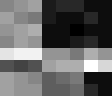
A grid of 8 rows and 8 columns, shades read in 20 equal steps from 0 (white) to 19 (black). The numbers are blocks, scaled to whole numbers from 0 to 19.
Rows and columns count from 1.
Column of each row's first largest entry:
7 5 6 4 6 2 7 8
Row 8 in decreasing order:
18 16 12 12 11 8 8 7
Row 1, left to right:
9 8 7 17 16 16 18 18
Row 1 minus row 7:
2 0 -2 5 5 6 0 0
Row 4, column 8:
18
